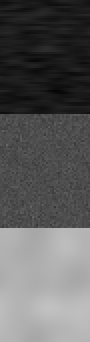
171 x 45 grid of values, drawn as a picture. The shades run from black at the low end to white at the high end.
The table splits into 3 rows of 1 panel. Panel 1,1: very low, streaked across, faint in contrast. Panel 2,1: low, fine-grained, faint in contrast. Panel 3,1: high, smooth, faint in contrast.
